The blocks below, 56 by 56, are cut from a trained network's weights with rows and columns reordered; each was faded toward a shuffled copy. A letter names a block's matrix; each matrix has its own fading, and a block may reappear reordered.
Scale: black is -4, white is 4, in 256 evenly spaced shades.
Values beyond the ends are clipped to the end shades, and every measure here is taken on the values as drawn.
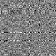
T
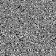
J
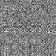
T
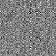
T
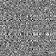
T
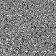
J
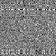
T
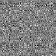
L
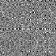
L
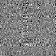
L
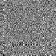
T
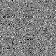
J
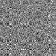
T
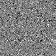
J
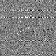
T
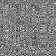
T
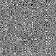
L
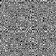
L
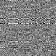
T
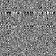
T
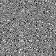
J
